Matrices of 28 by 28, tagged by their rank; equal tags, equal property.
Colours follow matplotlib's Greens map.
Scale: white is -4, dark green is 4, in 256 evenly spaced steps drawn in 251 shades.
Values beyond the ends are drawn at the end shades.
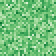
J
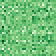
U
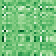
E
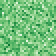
J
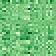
U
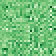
U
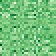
U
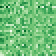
U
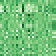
E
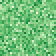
J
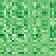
E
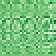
E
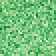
J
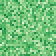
J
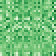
E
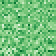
U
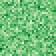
J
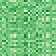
E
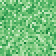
J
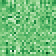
U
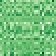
E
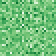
U
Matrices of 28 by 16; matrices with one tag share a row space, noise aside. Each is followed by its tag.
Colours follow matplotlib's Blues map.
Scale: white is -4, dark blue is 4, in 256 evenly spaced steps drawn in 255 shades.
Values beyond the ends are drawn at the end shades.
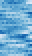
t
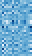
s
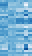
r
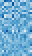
s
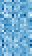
s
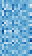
s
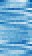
t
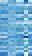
r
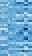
r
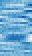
t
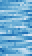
t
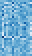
s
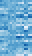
r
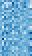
s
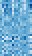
s
